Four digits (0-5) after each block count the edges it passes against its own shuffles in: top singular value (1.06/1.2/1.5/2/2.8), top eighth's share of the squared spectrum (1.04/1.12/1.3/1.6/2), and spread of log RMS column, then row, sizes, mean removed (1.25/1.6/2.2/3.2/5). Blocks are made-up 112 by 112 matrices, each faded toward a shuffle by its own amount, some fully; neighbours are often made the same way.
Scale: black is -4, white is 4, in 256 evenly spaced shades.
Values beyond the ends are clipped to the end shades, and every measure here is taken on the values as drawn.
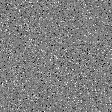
0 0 0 0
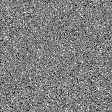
0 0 0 0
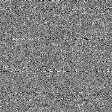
2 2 0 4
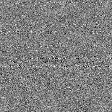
1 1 0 3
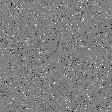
2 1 0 0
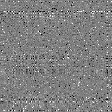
4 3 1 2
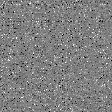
3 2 1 1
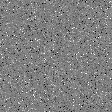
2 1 0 0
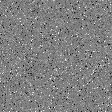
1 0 0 0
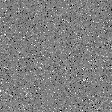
3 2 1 0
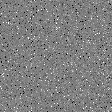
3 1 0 0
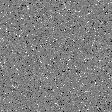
0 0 0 0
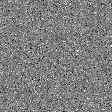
1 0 0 0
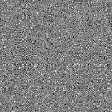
4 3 2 2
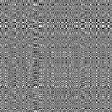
5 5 4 4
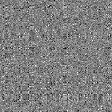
4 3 2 2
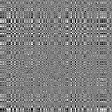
5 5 4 4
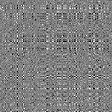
5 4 4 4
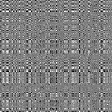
5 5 4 4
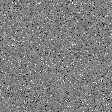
0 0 0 0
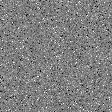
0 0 0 0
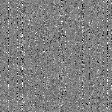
2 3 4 0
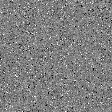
0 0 1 0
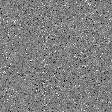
1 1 1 0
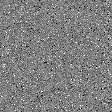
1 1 1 0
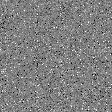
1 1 1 0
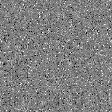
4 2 1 1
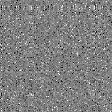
4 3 2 2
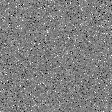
1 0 0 0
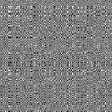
5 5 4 4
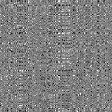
5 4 3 3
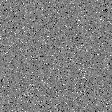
2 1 0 0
